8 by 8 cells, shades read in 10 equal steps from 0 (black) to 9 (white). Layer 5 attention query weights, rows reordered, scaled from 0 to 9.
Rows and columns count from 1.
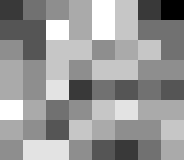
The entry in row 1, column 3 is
5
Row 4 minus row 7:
0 0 4 -2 1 2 0 -2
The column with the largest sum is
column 3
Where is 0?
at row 1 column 8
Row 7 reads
6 5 3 7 6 5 5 7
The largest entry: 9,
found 4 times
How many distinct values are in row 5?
6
